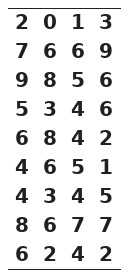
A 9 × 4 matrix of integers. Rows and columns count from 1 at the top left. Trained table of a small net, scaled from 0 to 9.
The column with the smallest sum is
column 3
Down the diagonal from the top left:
2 6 5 6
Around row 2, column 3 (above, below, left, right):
1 5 6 9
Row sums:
6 28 28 18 20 16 16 28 14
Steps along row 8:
down up same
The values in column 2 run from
0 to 8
